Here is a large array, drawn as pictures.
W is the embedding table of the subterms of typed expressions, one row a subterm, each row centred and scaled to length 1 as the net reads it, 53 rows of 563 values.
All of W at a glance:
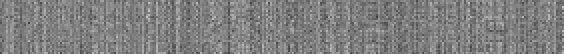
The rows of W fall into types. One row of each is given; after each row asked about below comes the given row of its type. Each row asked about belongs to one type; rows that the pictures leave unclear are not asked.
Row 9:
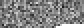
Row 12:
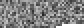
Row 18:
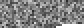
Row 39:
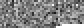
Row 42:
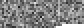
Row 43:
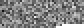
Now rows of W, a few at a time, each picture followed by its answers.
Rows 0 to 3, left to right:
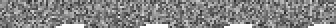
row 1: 42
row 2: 18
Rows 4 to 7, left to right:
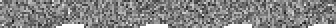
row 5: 12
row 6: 9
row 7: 12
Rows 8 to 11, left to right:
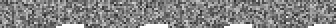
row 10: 18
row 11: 43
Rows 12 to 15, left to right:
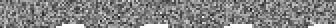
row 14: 43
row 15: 18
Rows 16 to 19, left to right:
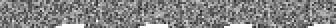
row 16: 39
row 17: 39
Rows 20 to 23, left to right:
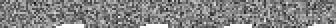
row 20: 9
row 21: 43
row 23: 12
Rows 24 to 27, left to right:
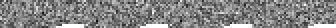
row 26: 42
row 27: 43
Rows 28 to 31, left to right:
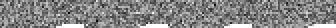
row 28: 12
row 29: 42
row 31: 9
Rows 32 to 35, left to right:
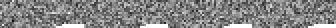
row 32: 42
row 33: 18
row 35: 18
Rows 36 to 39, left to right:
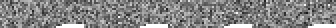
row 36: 18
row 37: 43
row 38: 12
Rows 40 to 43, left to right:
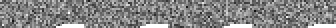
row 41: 18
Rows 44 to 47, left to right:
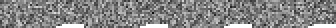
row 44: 9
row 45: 12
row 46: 9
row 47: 9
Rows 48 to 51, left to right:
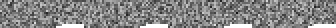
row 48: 18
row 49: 12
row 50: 12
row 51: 9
